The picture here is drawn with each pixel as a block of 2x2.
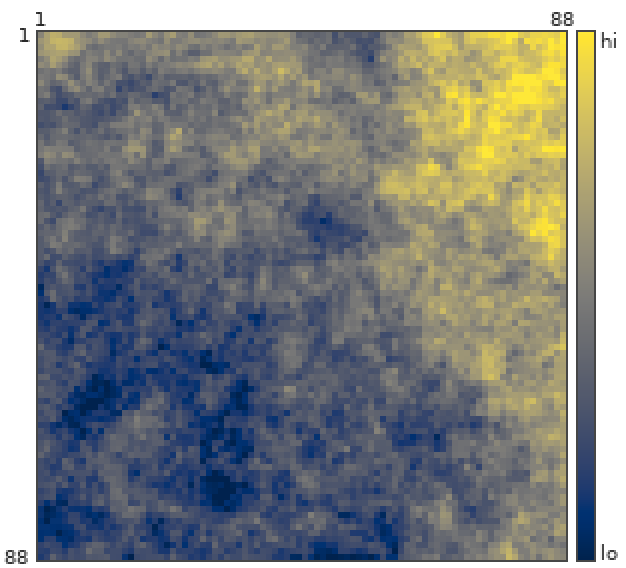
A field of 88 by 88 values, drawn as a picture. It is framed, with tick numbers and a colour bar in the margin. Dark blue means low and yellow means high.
The ninth with the highest average is the top right. No regular stripes run through it. There is an overall slope up to the top right. No row or column stands out. The texture is blotchy. The halves do not mirror each other.
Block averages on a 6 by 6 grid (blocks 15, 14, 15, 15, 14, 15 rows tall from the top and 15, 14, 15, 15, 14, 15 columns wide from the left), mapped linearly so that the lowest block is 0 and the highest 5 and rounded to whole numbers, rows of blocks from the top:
2 2 3 2 4 5
1 2 2 2 4 5
1 1 1 1 3 4
0 0 1 1 2 3
0 0 0 1 1 3
0 0 0 0 1 2
